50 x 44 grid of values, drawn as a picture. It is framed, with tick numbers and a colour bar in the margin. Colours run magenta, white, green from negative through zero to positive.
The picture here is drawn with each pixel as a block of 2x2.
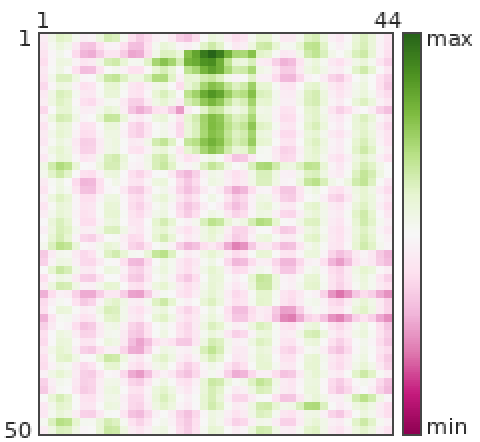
An odd patch, higher than its surroundings, sits in the top middle. No single row or column stands out from its neighbours. The ninth with the highest average is the top middle. Upright stripes repeat 7 times across the table.
